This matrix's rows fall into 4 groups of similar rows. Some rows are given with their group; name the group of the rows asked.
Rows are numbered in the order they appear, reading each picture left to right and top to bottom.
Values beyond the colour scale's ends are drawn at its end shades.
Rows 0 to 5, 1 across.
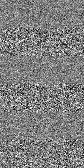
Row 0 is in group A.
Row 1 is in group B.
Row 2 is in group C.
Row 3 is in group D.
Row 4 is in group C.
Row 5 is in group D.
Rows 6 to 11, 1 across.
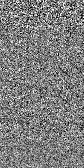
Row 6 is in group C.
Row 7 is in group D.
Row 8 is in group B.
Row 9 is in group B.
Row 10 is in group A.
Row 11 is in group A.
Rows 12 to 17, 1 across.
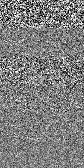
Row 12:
A
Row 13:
B
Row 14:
B
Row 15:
D
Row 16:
C
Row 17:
D
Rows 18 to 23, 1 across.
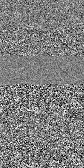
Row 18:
A
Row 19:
B
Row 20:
B
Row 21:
A
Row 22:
D
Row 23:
A
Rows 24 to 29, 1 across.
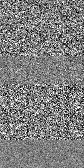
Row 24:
B
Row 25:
B
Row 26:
D
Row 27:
D
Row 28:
D
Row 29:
A
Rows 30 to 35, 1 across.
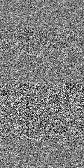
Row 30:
C
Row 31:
A
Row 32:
C
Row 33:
D
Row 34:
A
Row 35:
C
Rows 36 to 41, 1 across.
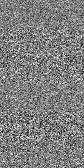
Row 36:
A
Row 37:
C
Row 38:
D
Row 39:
C
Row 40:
A
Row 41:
D
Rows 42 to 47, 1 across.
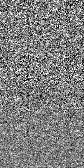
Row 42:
D
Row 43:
C
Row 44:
D
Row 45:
A
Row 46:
D
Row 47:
C
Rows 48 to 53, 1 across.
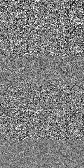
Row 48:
D
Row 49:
D
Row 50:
B
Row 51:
C
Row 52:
D
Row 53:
B
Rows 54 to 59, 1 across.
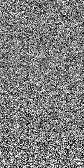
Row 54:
B
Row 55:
A
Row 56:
D
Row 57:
C
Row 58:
A
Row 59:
D
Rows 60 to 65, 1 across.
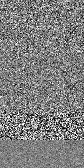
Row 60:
C
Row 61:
D
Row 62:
B
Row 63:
D
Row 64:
B
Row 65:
D
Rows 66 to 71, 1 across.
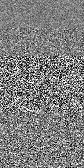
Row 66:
A
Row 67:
D
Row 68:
A
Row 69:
A
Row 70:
D
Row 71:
C
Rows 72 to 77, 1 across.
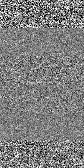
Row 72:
A
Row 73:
B
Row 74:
C
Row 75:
B
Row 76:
D
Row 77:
A
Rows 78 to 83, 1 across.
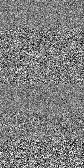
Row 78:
D
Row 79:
A
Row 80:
D
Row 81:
A
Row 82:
B
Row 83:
D
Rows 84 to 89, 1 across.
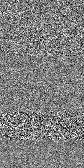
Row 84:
B
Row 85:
C
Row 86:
C
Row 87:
A
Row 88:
B
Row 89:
D
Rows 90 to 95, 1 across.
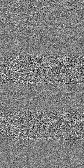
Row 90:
C
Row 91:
A
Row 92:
C
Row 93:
C
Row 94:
C
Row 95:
D
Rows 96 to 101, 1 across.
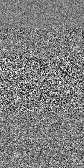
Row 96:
B
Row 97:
D
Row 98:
B
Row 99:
A
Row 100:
C
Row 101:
A
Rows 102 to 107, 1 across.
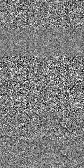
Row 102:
D
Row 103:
D
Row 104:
D
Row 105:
D
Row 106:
B
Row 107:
B
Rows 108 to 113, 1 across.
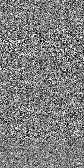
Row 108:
D
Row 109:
B
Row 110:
B
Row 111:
A
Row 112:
D
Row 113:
D
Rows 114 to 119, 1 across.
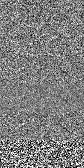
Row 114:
A
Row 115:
C
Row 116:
B
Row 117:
B
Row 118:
B
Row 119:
C
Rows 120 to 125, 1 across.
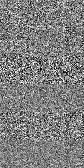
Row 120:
C
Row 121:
D
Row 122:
B
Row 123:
B
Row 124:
D
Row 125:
D
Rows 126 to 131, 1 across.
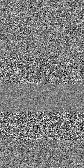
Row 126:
C
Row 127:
D
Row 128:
A
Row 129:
C
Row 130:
C
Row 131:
A
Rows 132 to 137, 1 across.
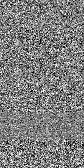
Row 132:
B
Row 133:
A
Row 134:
A
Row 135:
C
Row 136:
C
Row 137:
D
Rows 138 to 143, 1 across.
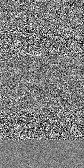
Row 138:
D
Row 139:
A
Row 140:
A
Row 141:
B
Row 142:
A
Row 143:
A
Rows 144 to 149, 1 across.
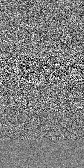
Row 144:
A
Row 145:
B
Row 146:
A
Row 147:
D
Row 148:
B
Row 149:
C
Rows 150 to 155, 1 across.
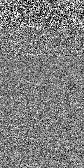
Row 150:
A
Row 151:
C
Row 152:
A
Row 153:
D
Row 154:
C
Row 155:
A
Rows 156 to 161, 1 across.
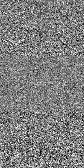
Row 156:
B
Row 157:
B
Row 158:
C
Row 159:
D
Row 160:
D
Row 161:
A
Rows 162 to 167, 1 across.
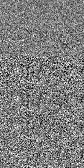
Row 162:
B
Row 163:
B
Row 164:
A
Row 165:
A
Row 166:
A
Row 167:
C
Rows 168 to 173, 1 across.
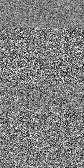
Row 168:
A
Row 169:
D
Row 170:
B
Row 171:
A
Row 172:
D
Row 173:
C
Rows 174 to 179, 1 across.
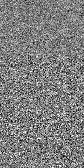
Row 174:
A
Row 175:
C
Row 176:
C
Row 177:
C
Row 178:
C
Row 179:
B
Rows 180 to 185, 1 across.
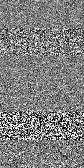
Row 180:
D
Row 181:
D
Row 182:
C
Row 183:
C
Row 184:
B
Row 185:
B
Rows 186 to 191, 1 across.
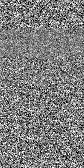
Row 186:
A
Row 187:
D
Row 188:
B
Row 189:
A
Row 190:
A
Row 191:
B
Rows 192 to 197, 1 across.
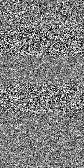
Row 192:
B
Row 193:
A
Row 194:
C
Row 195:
C
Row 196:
D
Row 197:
C
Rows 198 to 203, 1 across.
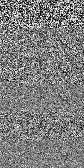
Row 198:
A
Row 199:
B
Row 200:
B
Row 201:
B
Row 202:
A
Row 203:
B
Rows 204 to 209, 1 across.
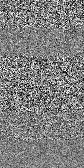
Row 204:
D
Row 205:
D
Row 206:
B
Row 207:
A
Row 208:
C
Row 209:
B
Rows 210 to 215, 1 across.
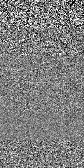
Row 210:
D
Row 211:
B
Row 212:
C
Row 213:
D
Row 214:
D
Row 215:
C
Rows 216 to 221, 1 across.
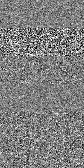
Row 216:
C
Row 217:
C
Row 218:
B
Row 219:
B
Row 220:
D
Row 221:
D
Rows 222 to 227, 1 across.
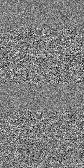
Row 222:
B
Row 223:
C
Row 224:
D
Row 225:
C
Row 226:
C
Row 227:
A
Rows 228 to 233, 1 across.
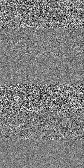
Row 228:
A
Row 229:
D
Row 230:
D
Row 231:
A
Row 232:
B
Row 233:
D
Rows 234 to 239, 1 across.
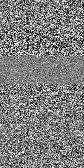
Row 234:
D
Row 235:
A
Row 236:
C
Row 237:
C
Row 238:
D
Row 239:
B
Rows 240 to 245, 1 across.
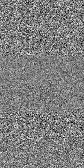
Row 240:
A
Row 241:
A
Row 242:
B
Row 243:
A
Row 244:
A
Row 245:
D
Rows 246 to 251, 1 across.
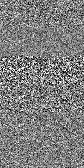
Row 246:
A
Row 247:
B
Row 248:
B
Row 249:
B
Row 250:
B
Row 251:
C
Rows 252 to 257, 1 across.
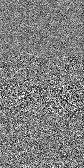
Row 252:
A
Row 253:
A
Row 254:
D
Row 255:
B
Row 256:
D
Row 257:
B
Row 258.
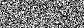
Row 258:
B
